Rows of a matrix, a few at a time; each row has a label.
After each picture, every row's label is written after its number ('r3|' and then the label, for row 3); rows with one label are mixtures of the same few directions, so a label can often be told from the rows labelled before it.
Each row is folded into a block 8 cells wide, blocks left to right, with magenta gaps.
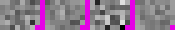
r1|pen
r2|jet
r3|pen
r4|jet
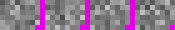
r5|jet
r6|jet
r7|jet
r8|jet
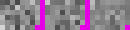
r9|jet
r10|pen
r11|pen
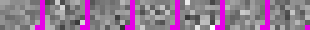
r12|pen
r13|jet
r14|pen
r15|jet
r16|pen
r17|pen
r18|jet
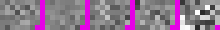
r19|jet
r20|pen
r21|jet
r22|pen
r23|jet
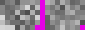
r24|jet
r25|jet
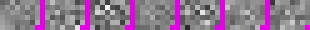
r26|jet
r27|pen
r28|jet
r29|jet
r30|jet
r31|pen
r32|pen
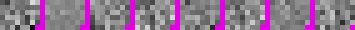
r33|pen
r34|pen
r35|jet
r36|jet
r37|pen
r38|jet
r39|jet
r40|jet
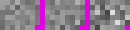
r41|jet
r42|pen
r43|jet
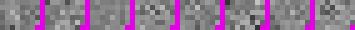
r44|jet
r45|pen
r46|pen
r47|jet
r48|jet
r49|pen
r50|jet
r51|jet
